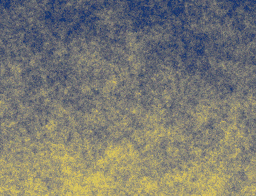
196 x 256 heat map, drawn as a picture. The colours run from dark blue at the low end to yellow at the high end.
Grain: blotchy. Average level on the scale: 50%. Slope: up to the bottom. Stripes: none. Odd rows or columns: none.
